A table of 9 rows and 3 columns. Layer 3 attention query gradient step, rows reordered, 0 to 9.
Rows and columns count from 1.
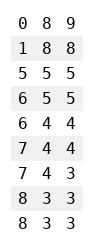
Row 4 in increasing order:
5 5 6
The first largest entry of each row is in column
3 2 1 1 1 1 1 1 1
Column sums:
48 44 44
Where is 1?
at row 2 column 1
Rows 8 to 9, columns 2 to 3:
3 3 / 3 3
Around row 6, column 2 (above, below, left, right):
4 4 7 4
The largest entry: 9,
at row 1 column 3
